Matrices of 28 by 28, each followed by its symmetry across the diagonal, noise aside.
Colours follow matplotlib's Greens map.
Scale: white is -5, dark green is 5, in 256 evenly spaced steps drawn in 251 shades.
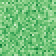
neither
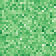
neither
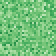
antisymmetric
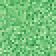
antisymmetric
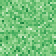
neither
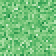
antisymmetric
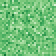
antisymmetric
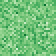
neither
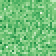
neither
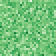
neither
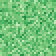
antisymmetric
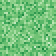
antisymmetric
